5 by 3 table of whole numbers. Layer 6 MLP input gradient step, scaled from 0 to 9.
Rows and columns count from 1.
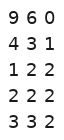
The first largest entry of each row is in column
1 1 2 1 1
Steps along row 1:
down down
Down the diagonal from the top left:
9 3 2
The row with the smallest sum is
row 3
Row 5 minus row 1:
-6 -3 2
